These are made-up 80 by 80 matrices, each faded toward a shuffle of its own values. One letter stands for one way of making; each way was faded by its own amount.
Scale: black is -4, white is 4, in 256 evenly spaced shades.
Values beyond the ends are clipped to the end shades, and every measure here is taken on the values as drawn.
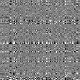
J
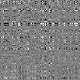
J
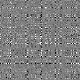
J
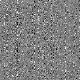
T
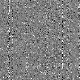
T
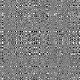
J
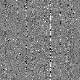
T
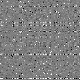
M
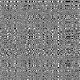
J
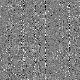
T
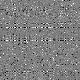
M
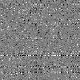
M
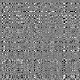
J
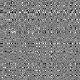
J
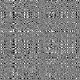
J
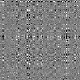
J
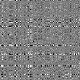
J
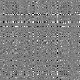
J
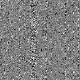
T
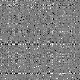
M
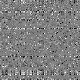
M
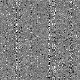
T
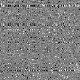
M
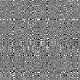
J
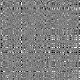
J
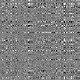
J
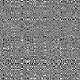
J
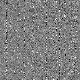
T
